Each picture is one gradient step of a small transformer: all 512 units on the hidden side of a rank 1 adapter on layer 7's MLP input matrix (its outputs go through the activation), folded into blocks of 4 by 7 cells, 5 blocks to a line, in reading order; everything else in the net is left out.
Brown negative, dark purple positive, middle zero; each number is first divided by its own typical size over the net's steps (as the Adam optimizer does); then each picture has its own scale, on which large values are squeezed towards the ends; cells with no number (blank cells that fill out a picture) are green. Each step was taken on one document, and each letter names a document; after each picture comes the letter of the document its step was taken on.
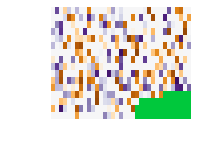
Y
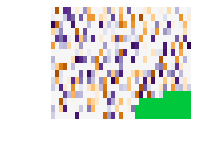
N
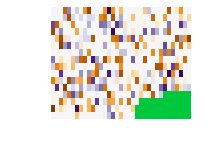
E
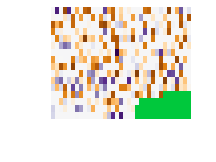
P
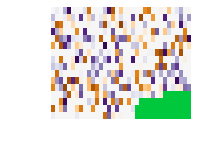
N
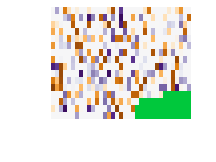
Y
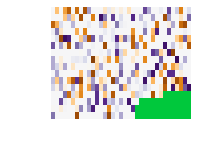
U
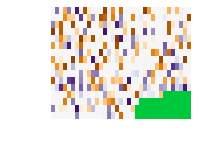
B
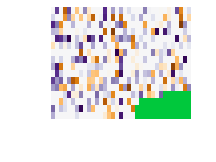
P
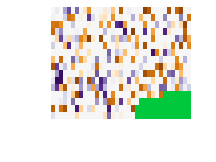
E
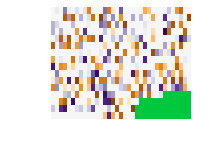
Y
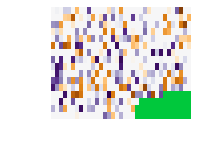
E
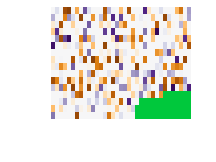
U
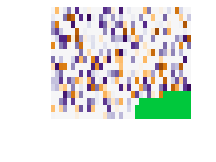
N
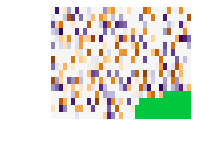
Y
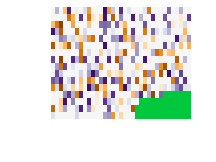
B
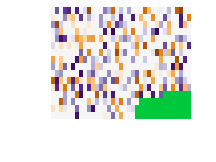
N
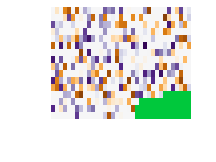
P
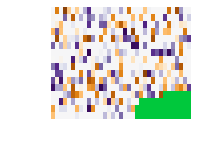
N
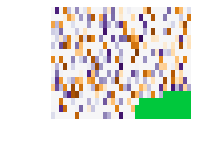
Y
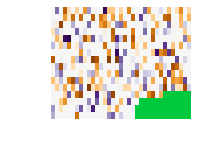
U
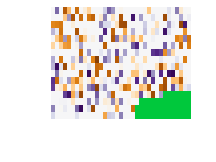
P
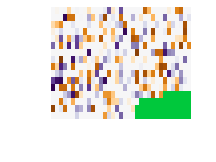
E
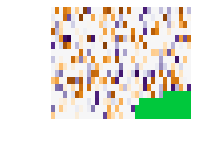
U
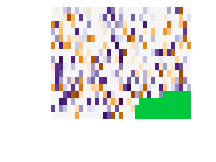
B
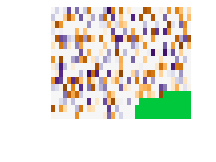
N
